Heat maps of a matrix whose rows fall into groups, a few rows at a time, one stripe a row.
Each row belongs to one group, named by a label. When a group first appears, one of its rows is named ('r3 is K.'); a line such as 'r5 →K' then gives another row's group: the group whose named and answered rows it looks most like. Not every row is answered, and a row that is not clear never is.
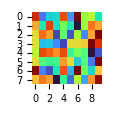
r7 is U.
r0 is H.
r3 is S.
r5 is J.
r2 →U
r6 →H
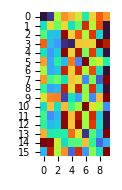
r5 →H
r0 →S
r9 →U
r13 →J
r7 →J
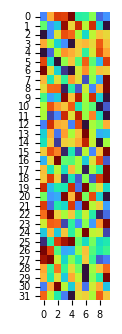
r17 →J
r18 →U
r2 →S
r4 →S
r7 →J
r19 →H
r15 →U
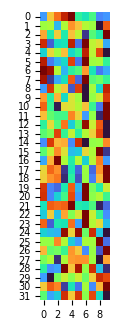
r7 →H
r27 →J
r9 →J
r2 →J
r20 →H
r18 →U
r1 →J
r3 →H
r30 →U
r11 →J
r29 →S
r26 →J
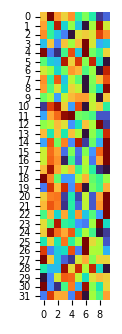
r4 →H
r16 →U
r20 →U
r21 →U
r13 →J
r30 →H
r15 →U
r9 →J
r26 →H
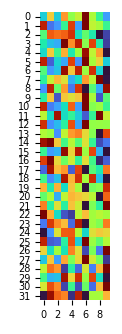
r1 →H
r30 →U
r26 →J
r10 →H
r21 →J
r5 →H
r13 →J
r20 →J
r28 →U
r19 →J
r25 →H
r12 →H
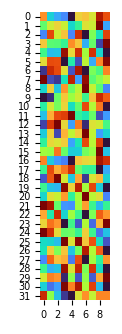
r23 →U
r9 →S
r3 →J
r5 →U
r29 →U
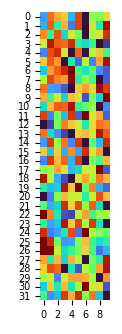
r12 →S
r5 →U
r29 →J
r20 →S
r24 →H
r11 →H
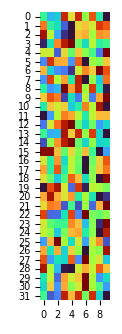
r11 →S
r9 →U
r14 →S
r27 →H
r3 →S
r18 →J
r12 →S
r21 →U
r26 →J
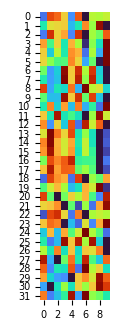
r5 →J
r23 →U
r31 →H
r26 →H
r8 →H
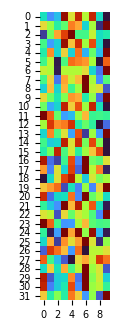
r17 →H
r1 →J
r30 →H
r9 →J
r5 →J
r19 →U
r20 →H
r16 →H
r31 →J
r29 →H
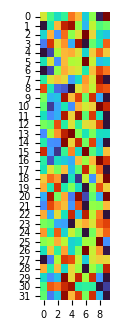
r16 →S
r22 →H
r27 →S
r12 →H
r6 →S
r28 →J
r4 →S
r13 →S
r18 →U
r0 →J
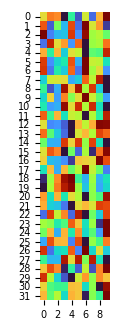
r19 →S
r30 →J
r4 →J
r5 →H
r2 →H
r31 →J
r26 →H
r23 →J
